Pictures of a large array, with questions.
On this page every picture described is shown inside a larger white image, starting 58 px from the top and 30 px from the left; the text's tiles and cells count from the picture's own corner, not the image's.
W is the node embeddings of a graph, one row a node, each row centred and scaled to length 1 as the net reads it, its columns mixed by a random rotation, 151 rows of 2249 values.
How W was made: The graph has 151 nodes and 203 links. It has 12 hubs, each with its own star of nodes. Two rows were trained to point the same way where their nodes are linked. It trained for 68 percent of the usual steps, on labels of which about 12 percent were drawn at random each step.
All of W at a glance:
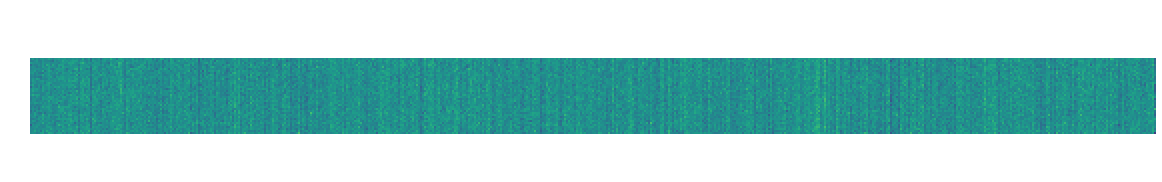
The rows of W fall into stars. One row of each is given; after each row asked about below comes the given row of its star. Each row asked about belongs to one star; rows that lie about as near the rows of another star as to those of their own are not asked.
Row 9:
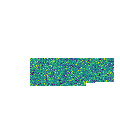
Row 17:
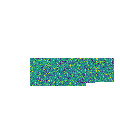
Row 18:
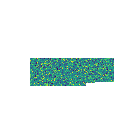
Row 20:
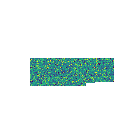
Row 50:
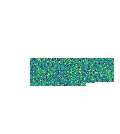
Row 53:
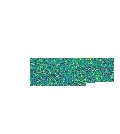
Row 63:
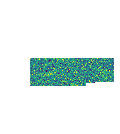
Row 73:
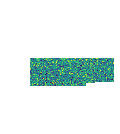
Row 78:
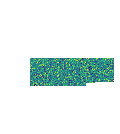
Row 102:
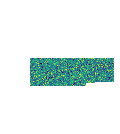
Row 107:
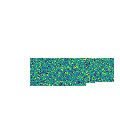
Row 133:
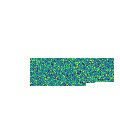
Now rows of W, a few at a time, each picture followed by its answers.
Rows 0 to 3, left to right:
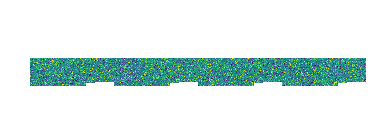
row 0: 9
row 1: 53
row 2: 20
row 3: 63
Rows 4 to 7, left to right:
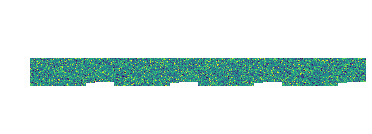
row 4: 53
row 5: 53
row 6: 20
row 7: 18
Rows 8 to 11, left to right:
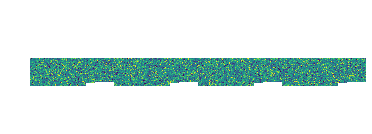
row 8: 102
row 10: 20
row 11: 133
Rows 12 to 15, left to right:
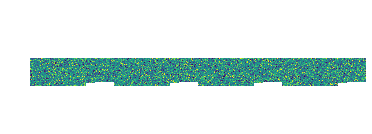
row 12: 107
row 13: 102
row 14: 102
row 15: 17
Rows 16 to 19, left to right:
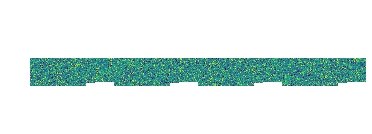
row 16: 17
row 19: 73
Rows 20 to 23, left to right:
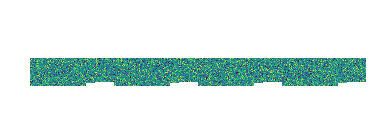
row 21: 9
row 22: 20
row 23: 73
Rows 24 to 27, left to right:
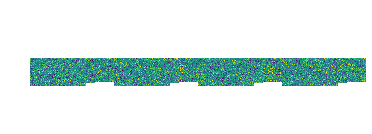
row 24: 17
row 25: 63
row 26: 50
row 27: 133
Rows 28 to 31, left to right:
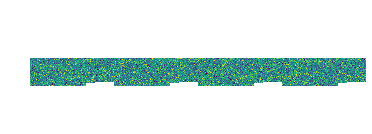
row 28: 9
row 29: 63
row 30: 18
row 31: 50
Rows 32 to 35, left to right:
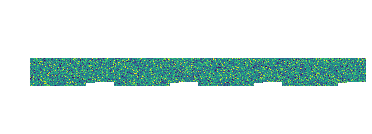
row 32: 73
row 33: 107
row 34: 63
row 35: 53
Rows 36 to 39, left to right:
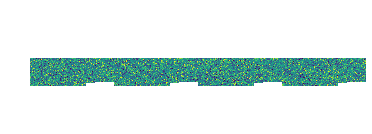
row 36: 17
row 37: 107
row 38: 78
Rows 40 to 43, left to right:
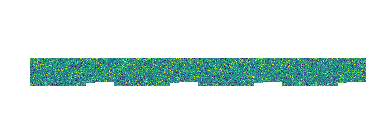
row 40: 9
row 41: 20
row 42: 18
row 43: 73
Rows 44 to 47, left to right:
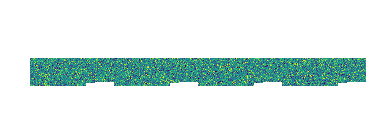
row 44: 9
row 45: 102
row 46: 133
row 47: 78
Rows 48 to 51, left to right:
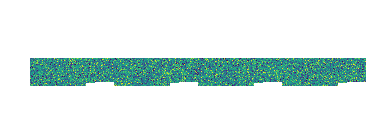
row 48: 78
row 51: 102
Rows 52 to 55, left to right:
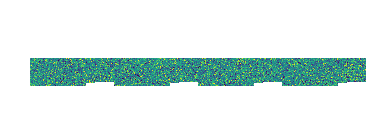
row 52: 102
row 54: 9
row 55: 102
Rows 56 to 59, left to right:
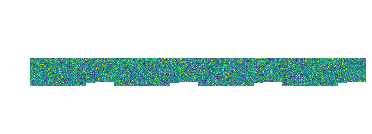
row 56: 102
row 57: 63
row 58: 17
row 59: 53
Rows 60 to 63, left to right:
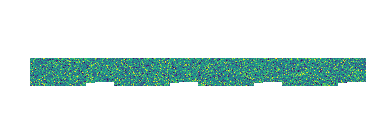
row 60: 107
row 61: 78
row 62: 73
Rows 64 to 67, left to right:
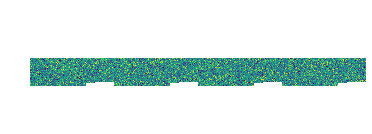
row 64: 73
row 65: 73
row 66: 20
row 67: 63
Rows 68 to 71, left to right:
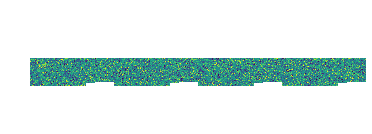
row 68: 20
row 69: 73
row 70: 18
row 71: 63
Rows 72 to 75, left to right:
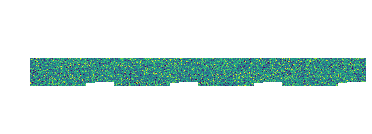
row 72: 53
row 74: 9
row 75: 18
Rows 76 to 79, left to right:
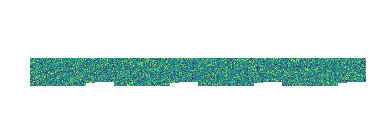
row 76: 107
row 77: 50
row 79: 63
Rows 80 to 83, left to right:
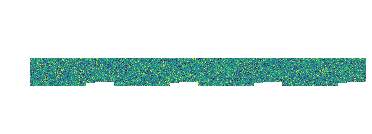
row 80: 133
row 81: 17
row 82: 107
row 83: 50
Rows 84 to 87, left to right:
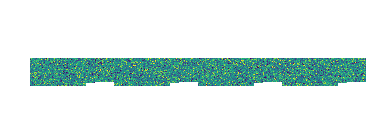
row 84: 17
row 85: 73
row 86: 78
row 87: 18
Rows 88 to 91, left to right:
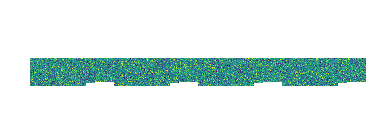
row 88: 133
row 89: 133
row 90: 53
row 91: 50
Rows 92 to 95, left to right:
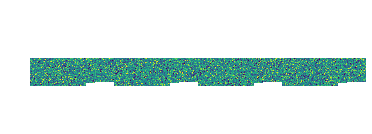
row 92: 78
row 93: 18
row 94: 50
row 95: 17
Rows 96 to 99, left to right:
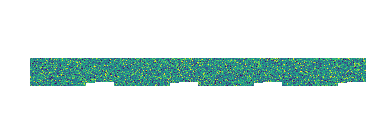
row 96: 50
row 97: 102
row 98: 107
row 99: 17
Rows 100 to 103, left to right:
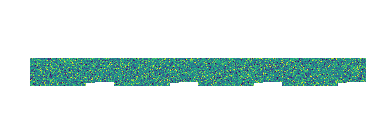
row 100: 18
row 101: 53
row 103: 50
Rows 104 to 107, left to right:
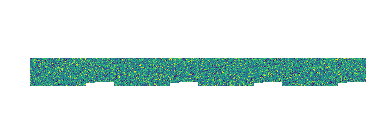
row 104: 107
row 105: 78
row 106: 63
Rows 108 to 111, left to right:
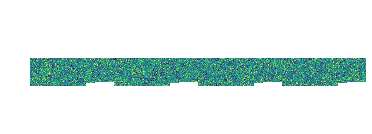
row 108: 18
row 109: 18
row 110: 18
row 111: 20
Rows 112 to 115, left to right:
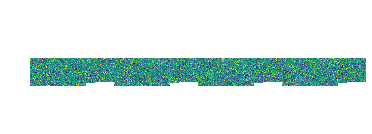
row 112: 9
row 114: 50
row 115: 53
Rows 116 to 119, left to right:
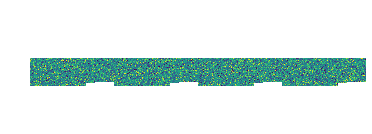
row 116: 133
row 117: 63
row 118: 53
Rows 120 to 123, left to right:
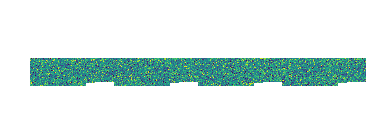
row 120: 18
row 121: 53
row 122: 17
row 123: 78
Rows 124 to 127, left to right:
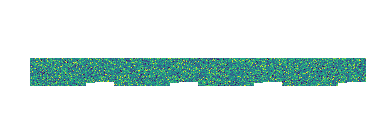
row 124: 53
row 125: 73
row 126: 18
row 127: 133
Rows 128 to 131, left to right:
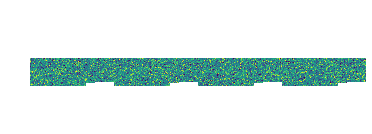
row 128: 18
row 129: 107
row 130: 17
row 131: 17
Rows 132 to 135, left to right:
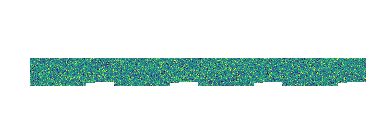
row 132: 102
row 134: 107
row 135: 107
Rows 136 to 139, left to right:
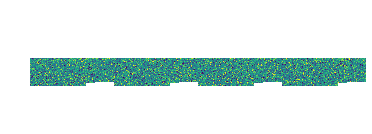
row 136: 78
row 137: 50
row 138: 73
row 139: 133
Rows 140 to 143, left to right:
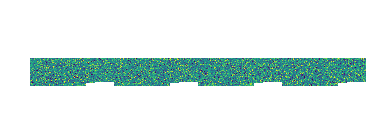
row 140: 78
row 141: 53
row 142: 18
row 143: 17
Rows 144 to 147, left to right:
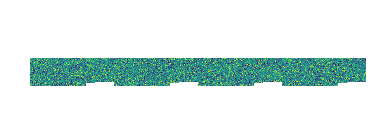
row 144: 9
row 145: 20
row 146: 53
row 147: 133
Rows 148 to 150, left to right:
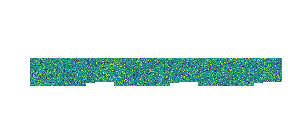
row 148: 17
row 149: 17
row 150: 63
